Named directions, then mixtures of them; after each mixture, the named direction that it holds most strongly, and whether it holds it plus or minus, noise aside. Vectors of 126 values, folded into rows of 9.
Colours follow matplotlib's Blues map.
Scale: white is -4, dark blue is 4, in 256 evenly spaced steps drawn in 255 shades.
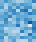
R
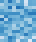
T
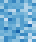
R, minus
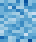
T, minus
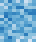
T, plus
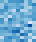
R, minus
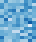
R, plus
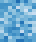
R, minus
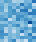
R, plus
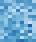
R, minus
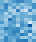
R, minus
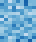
T, minus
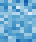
T, minus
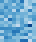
R, minus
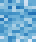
T, plus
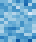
T, minus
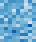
R, minus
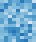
R, minus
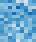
T, plus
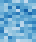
R, plus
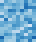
T, minus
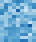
R, minus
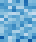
T, minus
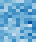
R, plus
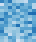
R, plus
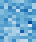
R, plus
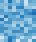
T, plus
